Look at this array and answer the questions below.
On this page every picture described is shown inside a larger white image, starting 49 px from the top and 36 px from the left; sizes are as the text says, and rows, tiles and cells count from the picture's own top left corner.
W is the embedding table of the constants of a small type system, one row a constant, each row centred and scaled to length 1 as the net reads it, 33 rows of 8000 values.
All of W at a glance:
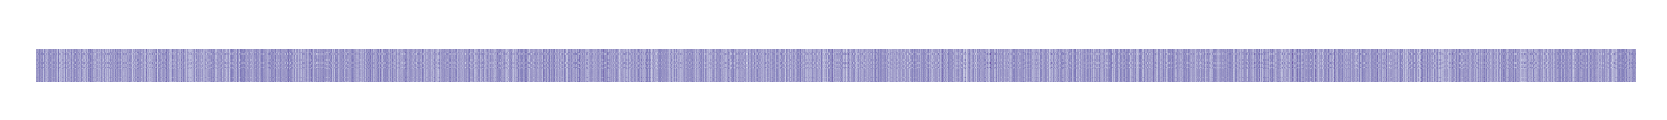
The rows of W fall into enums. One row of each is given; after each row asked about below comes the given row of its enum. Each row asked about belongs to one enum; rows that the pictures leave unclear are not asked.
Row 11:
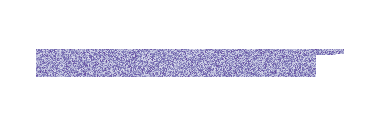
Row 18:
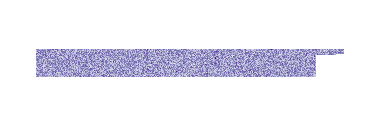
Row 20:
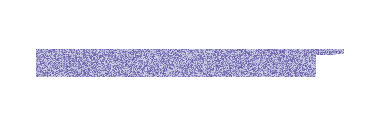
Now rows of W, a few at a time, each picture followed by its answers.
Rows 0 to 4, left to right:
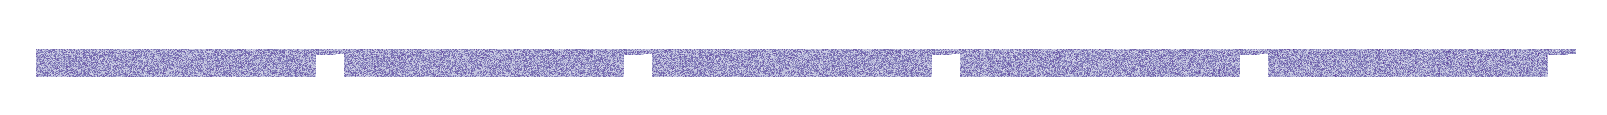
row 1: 20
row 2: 20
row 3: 11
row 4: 18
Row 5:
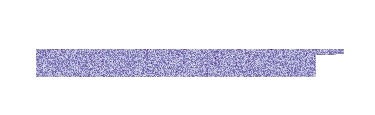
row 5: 18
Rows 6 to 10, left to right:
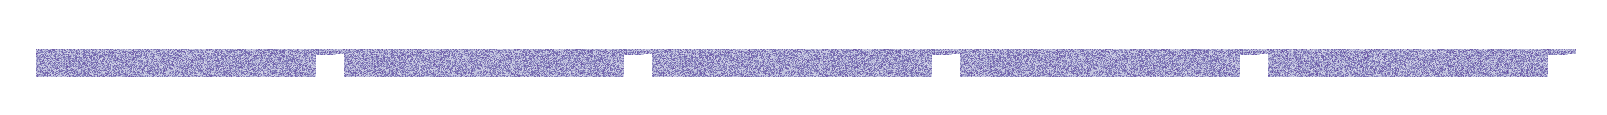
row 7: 20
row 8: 20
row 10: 11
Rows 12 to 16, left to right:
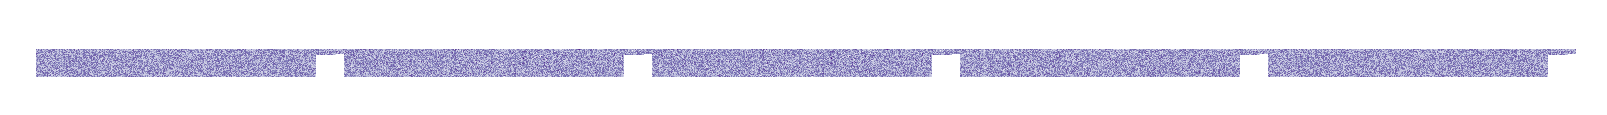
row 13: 18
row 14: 18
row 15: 11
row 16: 20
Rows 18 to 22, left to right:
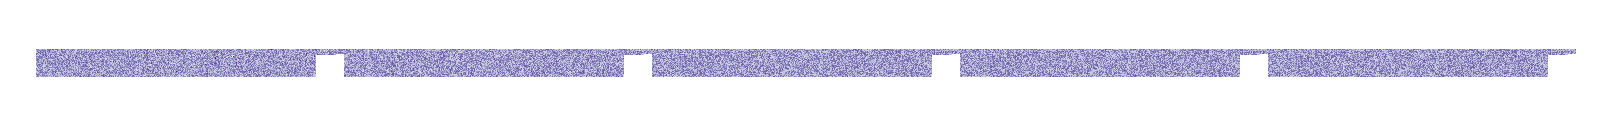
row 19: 11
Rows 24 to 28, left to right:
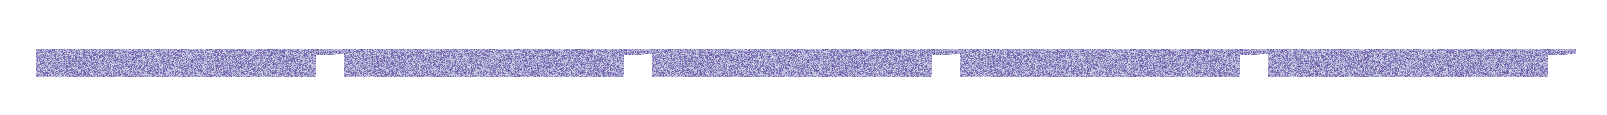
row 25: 20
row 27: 20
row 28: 11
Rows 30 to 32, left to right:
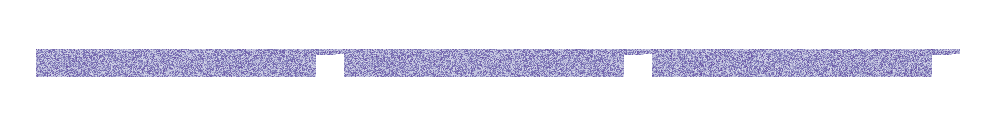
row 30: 20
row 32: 11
